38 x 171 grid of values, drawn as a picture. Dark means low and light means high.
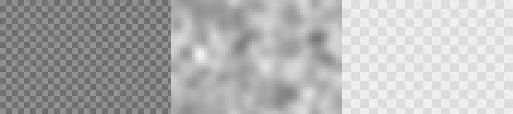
It is made of 1 by 3 panels. Panel 1,1: middling, checkered. Panel 1,2: high, blotchy. Panel 1,3: very high, checkered, faint in contrast.
